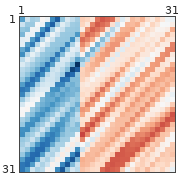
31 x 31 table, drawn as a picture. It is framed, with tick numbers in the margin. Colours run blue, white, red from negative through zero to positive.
Streaks slant up to the right. Overall the values sit about 50% of the way up the scale. A vertical seam about 40% of the way across splits the table, and the right part is higher.
